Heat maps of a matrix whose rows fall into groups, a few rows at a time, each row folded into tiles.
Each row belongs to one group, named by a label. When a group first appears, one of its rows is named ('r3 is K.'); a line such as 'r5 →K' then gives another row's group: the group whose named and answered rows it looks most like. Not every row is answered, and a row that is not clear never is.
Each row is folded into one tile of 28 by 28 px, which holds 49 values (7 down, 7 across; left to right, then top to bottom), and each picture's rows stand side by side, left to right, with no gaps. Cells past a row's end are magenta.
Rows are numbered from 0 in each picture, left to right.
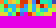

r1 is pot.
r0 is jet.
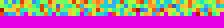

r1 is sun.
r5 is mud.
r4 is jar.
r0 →sun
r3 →mud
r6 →sun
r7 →jar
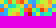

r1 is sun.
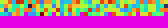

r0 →jet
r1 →jet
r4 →pot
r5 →mud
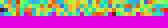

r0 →jet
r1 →sun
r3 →mud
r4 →pot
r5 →mud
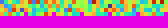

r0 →sun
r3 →mud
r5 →jar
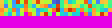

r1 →pot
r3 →jet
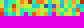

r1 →mud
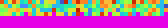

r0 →mud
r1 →jet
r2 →jar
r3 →jet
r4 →jet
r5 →mud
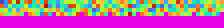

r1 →pot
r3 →pot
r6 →mud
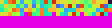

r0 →mud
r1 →jar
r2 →pot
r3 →pot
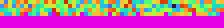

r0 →jar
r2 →pot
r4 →pot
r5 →jar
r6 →pot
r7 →mud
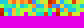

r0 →jar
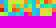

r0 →sun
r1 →jar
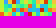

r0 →mud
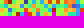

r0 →pot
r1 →jet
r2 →mud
